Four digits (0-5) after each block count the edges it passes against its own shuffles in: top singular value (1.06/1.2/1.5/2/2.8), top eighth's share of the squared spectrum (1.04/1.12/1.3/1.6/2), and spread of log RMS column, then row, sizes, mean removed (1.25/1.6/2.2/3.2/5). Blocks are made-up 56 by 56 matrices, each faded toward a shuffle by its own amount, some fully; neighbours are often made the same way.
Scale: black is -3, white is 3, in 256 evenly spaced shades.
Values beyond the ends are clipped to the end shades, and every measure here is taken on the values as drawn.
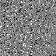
3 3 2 1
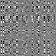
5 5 4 3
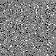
3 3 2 1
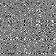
3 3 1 2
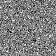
0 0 0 1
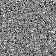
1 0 0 0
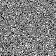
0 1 0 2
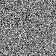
0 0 0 0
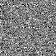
1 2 0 3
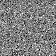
0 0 0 0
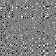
4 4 3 2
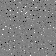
2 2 0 1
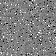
1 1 0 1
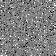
2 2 0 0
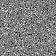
1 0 0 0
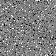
0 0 0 0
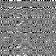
4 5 1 3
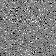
2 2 0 2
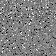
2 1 0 0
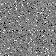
2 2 0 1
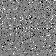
3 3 0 1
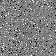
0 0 0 0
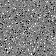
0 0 0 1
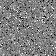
2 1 0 0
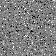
2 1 0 0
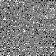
4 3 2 2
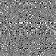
4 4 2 2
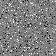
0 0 0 0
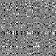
4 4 2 3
